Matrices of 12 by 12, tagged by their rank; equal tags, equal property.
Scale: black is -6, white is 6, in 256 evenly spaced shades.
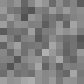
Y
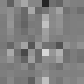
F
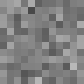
Y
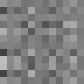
F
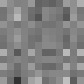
F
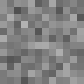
Y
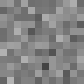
Y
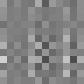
F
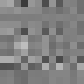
F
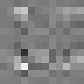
F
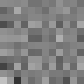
F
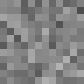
Y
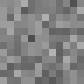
Y
